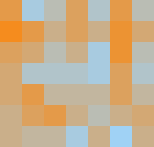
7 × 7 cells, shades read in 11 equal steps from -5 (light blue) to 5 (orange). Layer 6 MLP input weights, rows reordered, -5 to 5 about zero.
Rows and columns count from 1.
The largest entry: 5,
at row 2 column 1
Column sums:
12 1 -6 -4 -14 10 -6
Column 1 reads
3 5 2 1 1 0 0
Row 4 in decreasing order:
2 1 -3 -3 -3 -3 -4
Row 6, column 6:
0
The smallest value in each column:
0 -4 -3 -4 -4 -5 -3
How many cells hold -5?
1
